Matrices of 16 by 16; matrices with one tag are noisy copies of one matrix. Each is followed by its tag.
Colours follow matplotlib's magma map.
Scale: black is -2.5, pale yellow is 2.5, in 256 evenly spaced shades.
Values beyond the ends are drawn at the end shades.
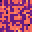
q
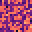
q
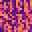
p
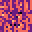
p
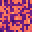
q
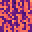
p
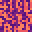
p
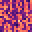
p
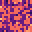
q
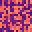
q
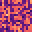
q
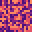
q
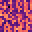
p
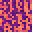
p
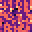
p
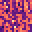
p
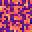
q
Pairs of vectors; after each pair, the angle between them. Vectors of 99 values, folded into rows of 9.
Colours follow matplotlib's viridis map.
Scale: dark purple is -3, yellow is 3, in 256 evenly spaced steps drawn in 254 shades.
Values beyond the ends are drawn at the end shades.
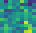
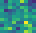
nearly parallel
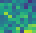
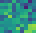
nearly parallel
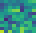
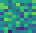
partly opposed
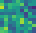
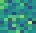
partly aligned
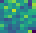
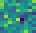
orthogonal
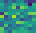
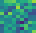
partly opposed
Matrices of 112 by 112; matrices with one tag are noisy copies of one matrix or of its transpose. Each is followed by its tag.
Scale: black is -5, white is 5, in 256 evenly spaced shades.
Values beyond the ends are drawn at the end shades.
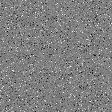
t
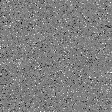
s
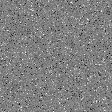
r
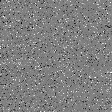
s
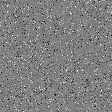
t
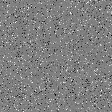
t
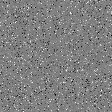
t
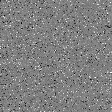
s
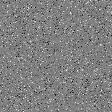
t
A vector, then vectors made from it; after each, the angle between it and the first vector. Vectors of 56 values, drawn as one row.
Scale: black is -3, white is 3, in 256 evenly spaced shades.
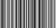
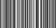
nearly opposite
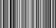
partly opposed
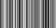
orthogonal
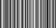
nearly opposite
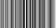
partly aligned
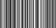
nearly opposite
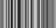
orthogonal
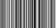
nearly parallel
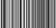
partly aligned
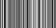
orthogonal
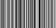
nearly parallel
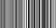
partly aligned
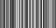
partly opposed
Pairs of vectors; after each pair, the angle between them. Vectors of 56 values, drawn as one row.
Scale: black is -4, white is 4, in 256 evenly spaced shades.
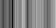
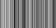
partly opposed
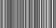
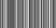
partly aligned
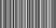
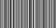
partly aligned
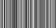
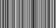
partly opposed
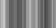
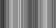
nearly opposite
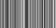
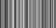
partly aligned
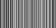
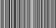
partly opposed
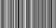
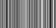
orthogonal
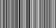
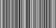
nearly parallel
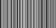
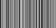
partly aligned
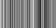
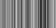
partly aligned
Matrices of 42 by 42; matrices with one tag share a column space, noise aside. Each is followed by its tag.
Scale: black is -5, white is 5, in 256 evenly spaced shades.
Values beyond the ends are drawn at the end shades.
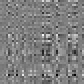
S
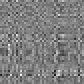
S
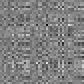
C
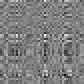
S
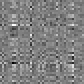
C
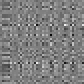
C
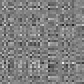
C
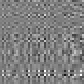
S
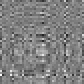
S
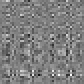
S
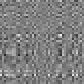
S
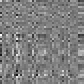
S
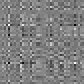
C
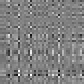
S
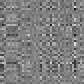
C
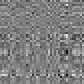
S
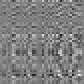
S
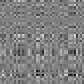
S
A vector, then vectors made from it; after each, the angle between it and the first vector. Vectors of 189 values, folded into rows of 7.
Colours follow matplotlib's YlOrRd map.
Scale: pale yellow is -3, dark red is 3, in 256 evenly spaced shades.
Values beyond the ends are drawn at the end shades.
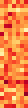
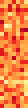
nearly opposite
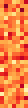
orthogonal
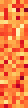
orthogonal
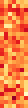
nearly opposite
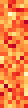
partly opposed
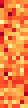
partly aligned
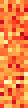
partly opposed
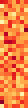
orthogonal
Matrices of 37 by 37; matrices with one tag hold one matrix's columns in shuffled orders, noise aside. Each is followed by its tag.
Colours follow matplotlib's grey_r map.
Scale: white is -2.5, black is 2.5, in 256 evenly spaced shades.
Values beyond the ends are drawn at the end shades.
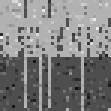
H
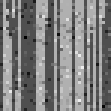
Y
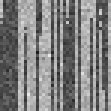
Y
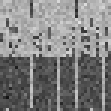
H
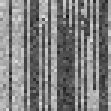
Y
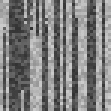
Y
